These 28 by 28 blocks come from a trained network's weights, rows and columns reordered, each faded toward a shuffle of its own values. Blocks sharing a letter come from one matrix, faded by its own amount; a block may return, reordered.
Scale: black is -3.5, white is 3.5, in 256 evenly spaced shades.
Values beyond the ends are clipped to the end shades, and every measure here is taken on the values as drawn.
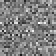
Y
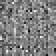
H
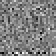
Y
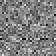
Y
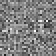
Y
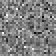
Y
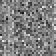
H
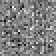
H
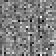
H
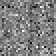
H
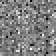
H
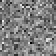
Y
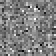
H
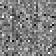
H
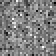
H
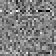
Y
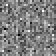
H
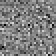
Y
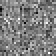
H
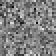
Y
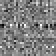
Y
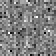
H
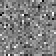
H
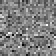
Y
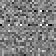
Y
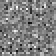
H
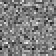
Y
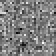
H
